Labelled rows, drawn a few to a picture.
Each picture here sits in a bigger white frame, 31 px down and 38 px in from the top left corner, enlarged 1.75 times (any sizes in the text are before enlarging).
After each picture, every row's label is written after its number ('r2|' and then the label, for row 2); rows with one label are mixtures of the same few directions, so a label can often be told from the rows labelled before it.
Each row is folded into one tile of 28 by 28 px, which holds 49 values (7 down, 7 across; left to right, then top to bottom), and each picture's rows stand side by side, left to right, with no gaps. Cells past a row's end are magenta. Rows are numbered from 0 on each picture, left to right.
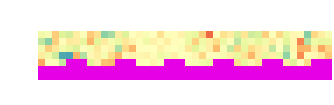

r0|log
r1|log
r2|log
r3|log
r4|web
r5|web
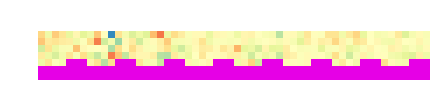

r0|web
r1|log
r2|log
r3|web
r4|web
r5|web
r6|web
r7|log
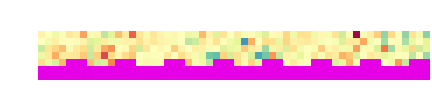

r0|web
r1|web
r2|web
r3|log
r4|log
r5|web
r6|log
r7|web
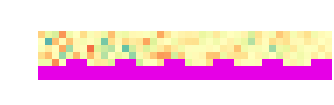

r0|log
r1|web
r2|log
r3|log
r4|web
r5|web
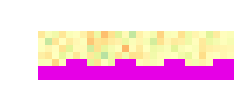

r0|log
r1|web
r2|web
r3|web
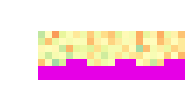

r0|log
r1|web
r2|web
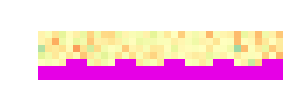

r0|web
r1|web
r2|web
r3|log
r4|web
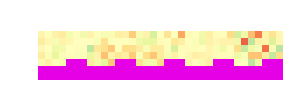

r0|web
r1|web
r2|web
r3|web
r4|log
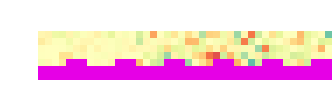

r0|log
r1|log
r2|log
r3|log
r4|log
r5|web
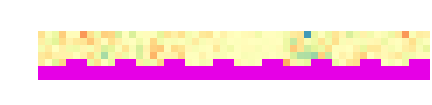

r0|web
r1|web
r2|web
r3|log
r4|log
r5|log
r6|log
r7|log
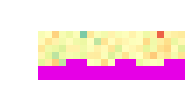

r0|web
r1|log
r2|log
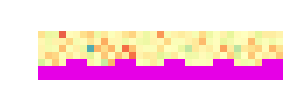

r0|log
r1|web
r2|log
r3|web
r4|web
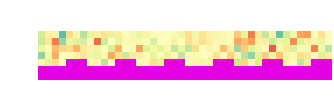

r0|web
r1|log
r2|web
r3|web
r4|web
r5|log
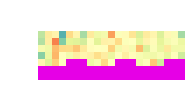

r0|web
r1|log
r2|web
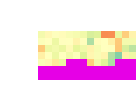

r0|web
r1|log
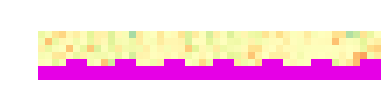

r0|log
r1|web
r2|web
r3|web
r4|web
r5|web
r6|log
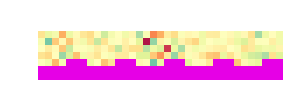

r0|log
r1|log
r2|log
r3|log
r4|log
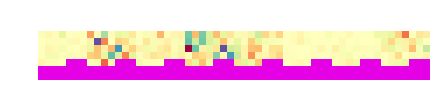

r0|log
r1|log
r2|log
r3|web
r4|web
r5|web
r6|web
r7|log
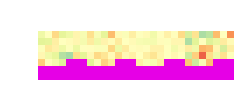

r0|log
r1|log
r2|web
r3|web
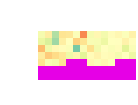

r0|web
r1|web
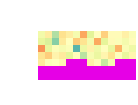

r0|web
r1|log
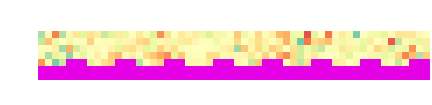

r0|log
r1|log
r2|log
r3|log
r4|web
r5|web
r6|log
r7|log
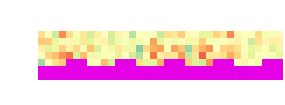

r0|log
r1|web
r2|web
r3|web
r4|web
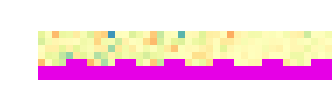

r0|log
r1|log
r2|web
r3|web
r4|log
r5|log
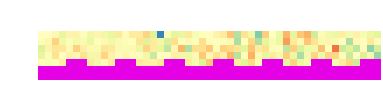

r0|web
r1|web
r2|log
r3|web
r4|web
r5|web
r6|web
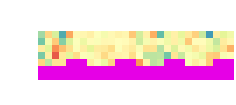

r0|web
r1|web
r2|log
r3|log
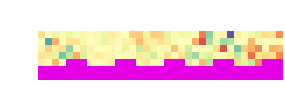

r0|log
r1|web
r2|web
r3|web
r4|web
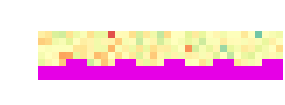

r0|log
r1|log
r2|web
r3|web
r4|log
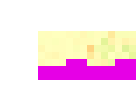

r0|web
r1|web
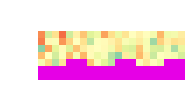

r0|web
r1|log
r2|web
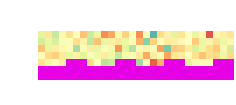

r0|web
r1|log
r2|log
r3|log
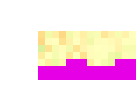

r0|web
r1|log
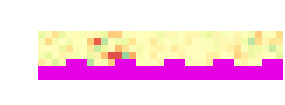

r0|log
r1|log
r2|web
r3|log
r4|web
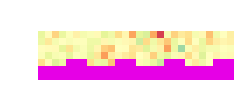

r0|log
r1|web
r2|log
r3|web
